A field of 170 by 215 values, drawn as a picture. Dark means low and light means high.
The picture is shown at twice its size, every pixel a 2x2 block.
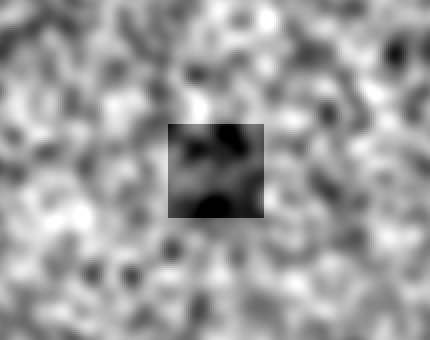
Ninth with the lowest average: centre. Odd patch: lower, in the centre. Slope: none.
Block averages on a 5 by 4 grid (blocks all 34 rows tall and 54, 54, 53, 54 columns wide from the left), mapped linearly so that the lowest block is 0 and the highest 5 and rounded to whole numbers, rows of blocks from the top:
1242 / 4333 / 3103 / 5223 / 3343
